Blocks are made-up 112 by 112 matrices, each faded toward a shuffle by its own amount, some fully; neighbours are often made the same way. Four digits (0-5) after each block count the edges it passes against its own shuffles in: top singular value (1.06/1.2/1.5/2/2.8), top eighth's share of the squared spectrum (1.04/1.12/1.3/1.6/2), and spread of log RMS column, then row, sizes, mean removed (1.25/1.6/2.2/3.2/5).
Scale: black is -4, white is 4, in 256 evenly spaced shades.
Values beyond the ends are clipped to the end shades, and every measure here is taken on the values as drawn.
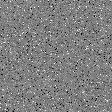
0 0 0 0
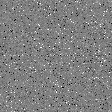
0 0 0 0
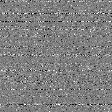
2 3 0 4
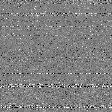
3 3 0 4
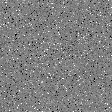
0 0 0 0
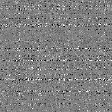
3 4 3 4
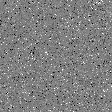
0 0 0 0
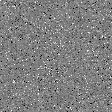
1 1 0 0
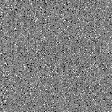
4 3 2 2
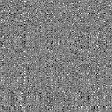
4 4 3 2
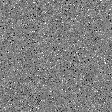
2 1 0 0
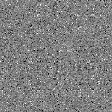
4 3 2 1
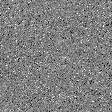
1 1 0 0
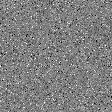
2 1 0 0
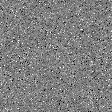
0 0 0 0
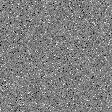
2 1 0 0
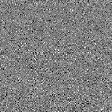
4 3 2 2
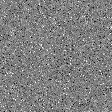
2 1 0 0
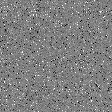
3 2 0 0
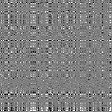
5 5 4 4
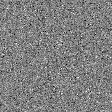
0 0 0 0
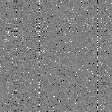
4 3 2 1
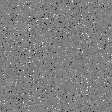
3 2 1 1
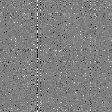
4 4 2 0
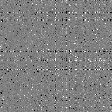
5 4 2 2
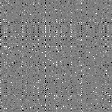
5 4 3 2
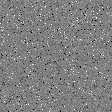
1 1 0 0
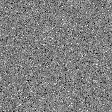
1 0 0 0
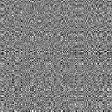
5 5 4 4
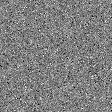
0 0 0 0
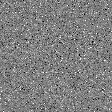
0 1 0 1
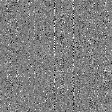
2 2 3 0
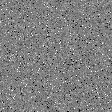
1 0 0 0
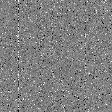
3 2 2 0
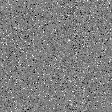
0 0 1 0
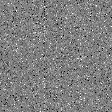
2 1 2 0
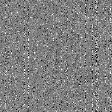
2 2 3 0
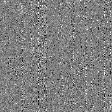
2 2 3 0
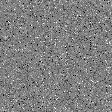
0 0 1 0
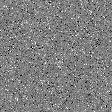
2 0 0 0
